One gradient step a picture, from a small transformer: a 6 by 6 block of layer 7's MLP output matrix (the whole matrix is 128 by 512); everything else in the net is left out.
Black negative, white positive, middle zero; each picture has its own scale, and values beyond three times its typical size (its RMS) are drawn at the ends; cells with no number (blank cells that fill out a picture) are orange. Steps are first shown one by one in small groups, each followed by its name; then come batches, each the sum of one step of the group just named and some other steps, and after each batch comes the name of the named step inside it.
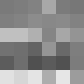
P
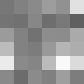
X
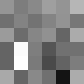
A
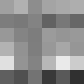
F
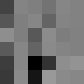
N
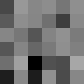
N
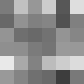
X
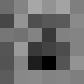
N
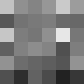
F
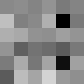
P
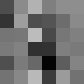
P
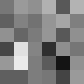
A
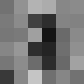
F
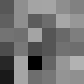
N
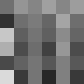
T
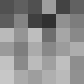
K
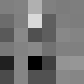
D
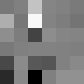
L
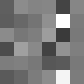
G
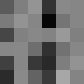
D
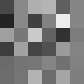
G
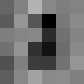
D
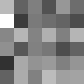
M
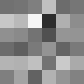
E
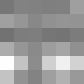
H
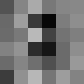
H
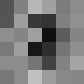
H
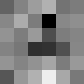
E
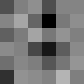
E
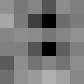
M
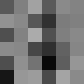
M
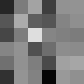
H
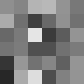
M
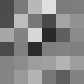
E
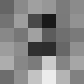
H
